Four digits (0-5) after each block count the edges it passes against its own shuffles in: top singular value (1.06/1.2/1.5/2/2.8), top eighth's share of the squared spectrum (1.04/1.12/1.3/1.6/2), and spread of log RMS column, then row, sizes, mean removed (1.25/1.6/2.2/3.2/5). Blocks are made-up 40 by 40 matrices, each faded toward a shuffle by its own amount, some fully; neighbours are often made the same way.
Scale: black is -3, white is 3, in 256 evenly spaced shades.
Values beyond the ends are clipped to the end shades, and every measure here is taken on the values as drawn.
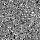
2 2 0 0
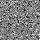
1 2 0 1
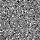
1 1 0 0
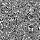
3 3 1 1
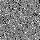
0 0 1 0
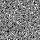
0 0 0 0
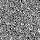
2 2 0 0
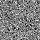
0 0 0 0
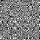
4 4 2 2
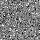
0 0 0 0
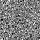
2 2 0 0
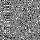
2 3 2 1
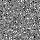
0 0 0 0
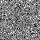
0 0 0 0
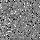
0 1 0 0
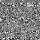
1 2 0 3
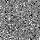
1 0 0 0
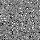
2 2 1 0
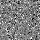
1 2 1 0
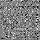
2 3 1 1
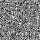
2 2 0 0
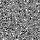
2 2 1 0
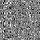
3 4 1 1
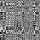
4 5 3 3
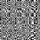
4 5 3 2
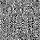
3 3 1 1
